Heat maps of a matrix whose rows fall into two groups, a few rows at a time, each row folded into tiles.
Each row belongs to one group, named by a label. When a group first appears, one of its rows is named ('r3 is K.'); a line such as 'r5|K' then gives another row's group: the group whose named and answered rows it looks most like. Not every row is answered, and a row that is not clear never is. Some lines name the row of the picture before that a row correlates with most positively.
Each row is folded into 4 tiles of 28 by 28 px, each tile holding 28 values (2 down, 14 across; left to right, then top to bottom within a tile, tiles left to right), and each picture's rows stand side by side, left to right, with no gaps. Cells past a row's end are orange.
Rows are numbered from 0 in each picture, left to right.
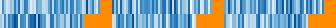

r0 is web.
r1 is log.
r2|log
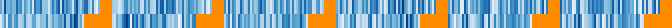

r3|log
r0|log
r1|web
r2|log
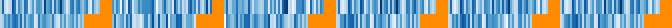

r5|web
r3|web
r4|web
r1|log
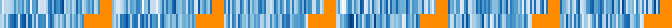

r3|web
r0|web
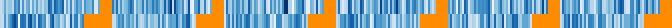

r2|web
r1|log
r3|web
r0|web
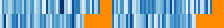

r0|web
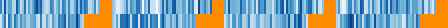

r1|web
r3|web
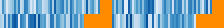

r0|web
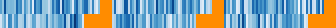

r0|log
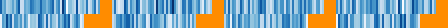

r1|web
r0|log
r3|log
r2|log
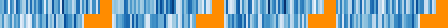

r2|web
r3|log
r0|log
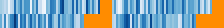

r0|web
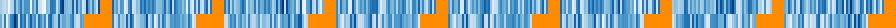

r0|web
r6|web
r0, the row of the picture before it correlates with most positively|0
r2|log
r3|log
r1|log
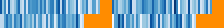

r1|log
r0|log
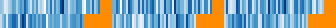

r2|web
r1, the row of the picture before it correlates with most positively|1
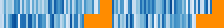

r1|log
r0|web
